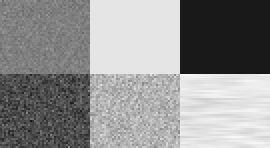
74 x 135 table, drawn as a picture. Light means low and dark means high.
It is made of 2 by 3 panels. Panel 1,1: middling, fine-grained, faint in contrast. Panel 1,2: very low, flat. Panel 1,3: very high, flat. Panel 2,1: high, fine-grained. Panel 2,2: low, fine-grained. Panel 2,3: very low, streaked across, faint in contrast.
